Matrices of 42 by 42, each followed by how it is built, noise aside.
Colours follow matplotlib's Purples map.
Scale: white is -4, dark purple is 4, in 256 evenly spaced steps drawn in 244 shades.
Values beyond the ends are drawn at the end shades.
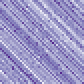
Toeplitz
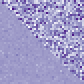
upper triangular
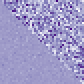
upper triangular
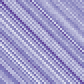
Toeplitz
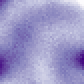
smooth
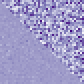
upper triangular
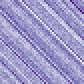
Toeplitz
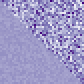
upper triangular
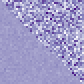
upper triangular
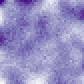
smooth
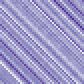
Toeplitz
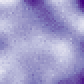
smooth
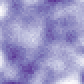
smooth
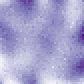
smooth
